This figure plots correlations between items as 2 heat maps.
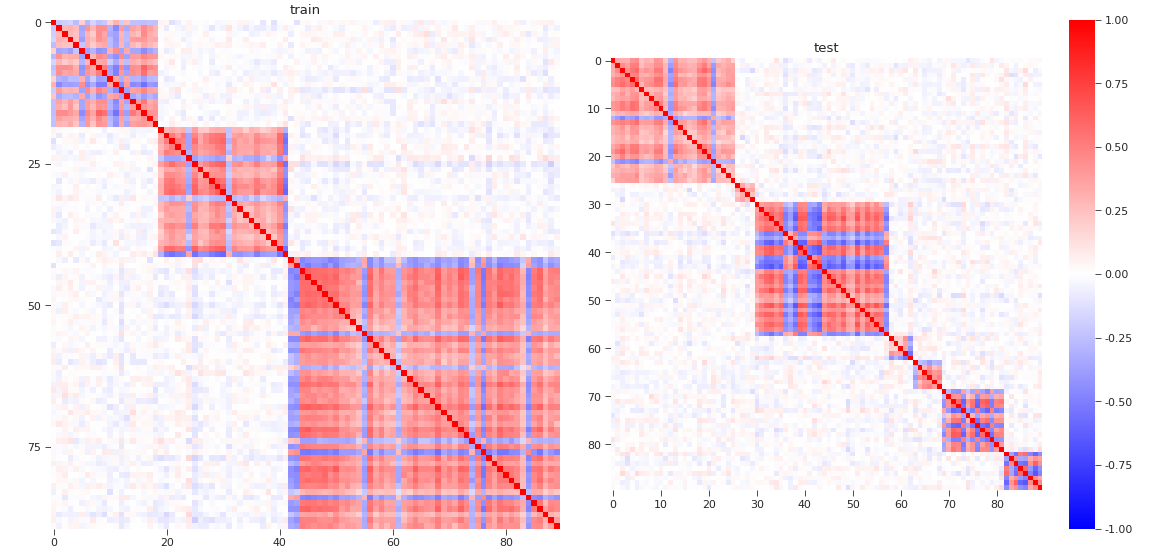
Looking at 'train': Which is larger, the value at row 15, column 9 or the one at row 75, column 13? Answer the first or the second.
the first
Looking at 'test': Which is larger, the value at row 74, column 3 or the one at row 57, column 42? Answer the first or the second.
the second
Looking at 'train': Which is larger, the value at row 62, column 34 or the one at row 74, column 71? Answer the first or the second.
the first
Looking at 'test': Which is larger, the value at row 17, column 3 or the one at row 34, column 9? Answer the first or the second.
the first
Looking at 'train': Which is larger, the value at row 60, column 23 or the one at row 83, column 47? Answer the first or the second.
the second
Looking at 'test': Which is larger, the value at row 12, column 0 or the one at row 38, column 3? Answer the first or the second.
the second
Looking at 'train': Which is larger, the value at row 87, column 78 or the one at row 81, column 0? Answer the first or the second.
the first
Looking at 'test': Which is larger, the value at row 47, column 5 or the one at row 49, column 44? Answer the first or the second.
the second
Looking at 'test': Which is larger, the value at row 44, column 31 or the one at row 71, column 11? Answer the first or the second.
the first
